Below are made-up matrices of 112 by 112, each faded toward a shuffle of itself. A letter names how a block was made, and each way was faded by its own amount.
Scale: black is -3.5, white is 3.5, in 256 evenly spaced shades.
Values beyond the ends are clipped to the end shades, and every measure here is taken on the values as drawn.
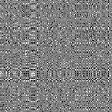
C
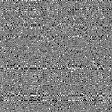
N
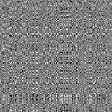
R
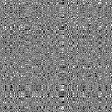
R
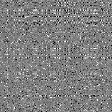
N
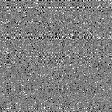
N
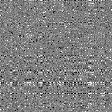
N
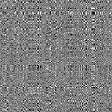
R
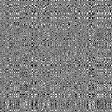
R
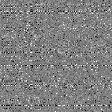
N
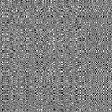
R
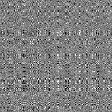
R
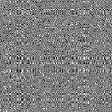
C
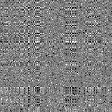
C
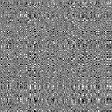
R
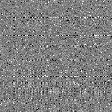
N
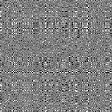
R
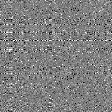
N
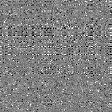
N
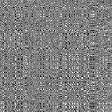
R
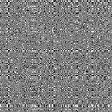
C
